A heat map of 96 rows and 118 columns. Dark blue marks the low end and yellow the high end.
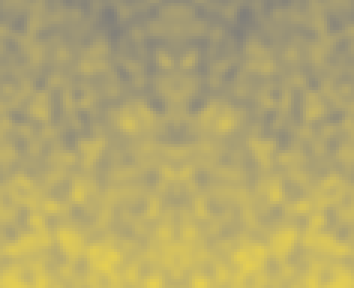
Grain: blotchy. Odd rows or columns: none. Stripes: none. Average level on the scale: 70%. Slope: up to the bottom. Mirror symmetry: left to right.
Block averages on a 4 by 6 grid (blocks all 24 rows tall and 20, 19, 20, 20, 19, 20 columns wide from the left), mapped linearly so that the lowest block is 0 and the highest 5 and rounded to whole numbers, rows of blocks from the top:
100001 | 212212 | 333333 | 555555
